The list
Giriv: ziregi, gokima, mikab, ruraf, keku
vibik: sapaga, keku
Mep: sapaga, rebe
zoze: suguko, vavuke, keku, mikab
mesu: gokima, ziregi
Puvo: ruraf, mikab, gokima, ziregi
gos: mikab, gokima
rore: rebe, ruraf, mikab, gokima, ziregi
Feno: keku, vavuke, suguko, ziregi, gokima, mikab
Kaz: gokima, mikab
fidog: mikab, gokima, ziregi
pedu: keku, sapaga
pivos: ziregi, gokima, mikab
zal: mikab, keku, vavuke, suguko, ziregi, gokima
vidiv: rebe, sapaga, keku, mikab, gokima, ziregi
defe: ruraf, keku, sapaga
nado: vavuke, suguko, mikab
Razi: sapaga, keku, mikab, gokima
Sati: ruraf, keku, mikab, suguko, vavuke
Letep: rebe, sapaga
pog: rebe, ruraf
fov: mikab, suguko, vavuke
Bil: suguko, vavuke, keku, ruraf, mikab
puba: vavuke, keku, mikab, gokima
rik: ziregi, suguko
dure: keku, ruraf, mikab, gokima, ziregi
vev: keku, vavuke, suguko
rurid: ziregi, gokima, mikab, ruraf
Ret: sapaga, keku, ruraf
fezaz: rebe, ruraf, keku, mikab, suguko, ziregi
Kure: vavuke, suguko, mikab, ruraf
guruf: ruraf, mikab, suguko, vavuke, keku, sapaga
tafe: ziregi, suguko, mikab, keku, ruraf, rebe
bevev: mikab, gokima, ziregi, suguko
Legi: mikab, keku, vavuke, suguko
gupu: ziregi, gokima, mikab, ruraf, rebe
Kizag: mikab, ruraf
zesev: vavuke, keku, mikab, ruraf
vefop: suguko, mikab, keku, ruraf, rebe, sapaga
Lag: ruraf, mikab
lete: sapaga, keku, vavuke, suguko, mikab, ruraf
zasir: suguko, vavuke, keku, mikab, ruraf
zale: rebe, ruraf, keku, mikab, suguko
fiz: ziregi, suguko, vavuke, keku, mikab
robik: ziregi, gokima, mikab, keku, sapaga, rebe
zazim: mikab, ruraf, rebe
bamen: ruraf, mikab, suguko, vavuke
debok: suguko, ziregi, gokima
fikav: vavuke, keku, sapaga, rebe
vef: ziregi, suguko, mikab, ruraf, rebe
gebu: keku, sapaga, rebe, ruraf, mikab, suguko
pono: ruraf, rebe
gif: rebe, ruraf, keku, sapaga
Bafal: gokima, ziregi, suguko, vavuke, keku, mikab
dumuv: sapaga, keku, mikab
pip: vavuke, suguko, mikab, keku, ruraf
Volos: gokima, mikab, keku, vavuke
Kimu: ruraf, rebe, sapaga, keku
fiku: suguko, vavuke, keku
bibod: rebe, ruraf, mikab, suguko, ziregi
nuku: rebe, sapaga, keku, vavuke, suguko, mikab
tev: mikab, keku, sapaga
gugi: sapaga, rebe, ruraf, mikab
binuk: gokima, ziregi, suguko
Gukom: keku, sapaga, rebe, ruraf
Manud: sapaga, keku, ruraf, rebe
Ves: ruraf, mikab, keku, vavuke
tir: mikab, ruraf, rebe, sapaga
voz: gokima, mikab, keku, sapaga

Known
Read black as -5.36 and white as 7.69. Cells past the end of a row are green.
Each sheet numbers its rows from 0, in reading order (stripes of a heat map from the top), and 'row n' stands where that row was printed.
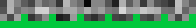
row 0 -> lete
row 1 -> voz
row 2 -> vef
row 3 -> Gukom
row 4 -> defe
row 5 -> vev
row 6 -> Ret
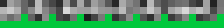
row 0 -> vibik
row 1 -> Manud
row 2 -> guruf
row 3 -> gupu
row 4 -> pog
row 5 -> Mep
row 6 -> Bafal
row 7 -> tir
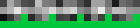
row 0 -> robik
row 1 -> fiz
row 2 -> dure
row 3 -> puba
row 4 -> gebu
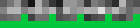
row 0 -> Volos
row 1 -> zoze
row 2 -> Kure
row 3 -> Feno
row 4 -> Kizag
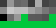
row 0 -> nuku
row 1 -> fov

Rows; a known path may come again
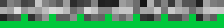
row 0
Feno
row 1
fiz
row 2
Legi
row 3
bevev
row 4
vibik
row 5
pedu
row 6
vev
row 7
nado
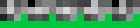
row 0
gif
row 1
Kimu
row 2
binuk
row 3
rik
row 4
vefop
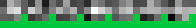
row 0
Razi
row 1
tir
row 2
zal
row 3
vidiv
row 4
Volos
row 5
gupu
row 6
nuku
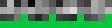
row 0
tev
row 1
Gukom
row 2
dure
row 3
rurid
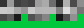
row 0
fidog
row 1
Giriv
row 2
Letep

